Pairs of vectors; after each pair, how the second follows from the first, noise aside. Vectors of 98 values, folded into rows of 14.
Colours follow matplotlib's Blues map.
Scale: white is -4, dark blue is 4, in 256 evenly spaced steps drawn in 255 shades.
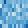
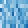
sign-scrambled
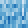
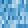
shuffled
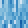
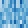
sign-scrambled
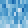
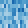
sign-scrambled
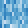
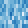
shuffled
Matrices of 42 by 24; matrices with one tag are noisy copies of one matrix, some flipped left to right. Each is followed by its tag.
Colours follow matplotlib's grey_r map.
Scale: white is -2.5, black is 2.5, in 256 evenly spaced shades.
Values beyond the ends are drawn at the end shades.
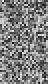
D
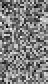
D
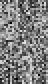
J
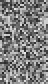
D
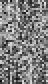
J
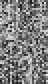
J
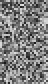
D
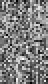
J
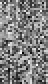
J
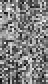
J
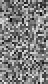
D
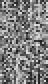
J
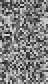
D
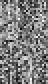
J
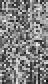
J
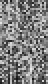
J
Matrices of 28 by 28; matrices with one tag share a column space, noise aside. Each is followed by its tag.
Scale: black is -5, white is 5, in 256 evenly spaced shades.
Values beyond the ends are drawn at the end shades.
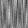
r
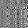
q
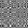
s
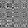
s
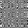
s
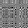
q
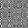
s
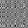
s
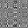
s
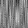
r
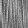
r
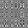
s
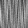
r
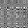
q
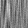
r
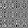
s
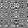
s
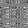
q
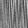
r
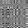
q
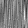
r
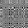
q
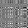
q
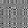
q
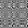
s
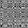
s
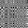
q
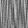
r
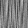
r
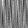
r
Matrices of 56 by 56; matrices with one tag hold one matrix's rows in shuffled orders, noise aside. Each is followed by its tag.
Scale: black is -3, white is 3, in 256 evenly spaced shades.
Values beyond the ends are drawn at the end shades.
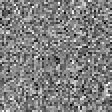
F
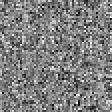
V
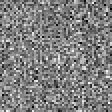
F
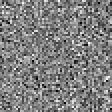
F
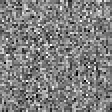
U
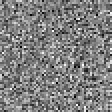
V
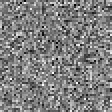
V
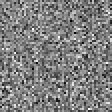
F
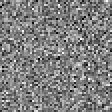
F
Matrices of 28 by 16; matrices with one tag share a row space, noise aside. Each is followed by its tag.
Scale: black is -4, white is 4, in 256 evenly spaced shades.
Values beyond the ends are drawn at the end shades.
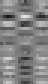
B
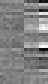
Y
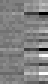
Y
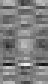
B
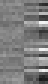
Y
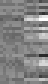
Y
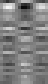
B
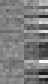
Y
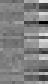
Y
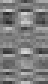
B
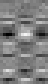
B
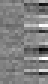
Y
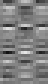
B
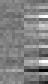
Y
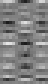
B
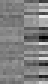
Y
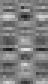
B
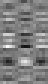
B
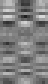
B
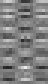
B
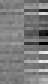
Y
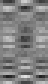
B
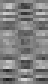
B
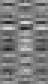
B
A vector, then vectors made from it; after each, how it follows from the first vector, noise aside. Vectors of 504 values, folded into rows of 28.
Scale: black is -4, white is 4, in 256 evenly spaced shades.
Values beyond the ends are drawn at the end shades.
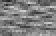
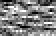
scaled up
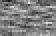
copied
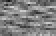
copied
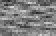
copied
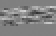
partly zeroed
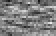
copied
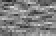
copied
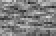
negated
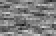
wrapped around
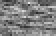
copied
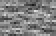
wrapped around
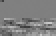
partly zeroed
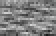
reversed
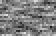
wrapped around
